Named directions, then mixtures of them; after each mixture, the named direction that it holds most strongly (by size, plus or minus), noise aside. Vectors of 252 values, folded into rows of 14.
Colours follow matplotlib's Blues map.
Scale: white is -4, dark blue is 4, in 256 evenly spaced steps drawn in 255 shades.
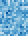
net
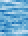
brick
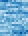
brick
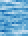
brick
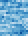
brick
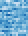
brick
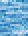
brick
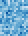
net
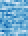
brick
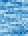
brick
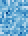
net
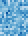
net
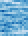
brick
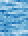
brick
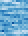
brick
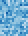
net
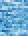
brick
